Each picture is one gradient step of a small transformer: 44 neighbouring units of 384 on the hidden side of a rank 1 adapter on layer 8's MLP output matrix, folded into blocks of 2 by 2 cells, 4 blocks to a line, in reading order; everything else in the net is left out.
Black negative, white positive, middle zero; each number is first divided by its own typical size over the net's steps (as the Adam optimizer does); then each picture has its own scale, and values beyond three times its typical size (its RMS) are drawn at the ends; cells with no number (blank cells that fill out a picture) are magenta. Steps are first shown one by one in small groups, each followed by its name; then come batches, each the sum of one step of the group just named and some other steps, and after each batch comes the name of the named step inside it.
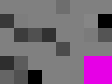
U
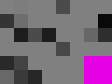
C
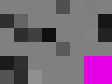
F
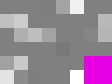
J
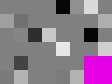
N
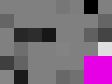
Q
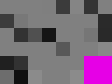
F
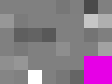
Q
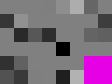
J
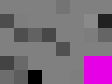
U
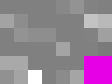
J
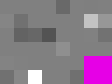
F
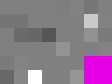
F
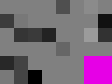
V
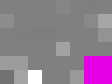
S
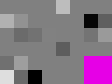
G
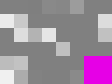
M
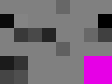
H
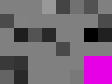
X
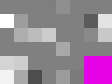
G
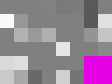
G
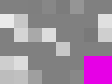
M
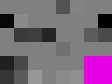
H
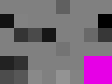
H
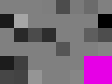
H
